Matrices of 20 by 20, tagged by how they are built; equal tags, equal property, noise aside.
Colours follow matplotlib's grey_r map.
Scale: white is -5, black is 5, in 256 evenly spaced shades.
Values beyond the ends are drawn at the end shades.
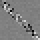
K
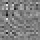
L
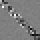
K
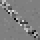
K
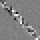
K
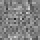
L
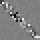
K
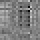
L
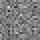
L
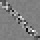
K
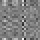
L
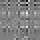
L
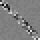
K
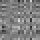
L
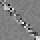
K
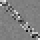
K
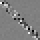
K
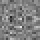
L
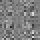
L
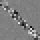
K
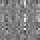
L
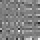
L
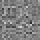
L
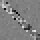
K
